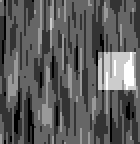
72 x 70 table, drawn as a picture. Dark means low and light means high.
The ninth with the highest average is the middle right. In the middle right lies a patch that is higher than the rest. The middle right is the roughest part.
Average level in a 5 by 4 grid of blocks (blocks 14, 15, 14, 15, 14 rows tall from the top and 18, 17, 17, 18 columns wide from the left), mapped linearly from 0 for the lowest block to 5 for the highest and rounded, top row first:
1 2 1 1
1 1 1 2
1 1 2 5
1 1 1 1
0 1 1 0
